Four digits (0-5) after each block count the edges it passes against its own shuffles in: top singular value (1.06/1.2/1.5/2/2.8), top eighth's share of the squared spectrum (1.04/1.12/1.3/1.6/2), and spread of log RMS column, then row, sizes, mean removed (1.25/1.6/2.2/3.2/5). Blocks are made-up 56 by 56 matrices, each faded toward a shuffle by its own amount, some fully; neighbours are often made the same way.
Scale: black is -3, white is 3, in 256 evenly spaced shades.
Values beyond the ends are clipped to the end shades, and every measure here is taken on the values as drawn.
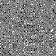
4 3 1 1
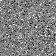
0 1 0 0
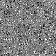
3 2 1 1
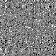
3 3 1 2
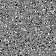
0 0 0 0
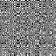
4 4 3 3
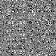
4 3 2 2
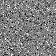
0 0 0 0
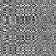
5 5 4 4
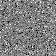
1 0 0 0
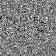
3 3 1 1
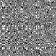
4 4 2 2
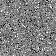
1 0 0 0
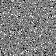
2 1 0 0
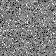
1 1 0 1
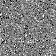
2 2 0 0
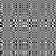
5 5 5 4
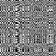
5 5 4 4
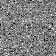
1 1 0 0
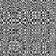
4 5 3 3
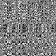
4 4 2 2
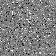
1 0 0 0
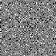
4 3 2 2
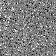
2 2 0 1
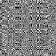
4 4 3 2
